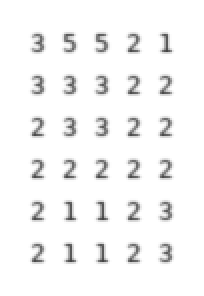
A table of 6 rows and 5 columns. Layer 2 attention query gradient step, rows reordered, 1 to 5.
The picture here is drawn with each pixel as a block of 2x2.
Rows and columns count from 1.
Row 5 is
2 1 1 2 3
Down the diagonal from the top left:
3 3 3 2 3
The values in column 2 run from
1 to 5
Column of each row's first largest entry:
2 1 2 1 5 5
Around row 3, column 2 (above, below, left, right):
3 2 2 3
